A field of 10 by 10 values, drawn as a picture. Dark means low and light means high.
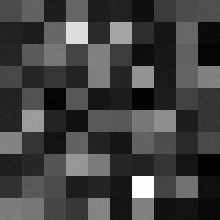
No overall slope runs across the table. The ninth with the lowest average is the bottom right. The bottom left is the calmest part. The halves do not mirror each other. The bottom middle is the ninth with the highest average.
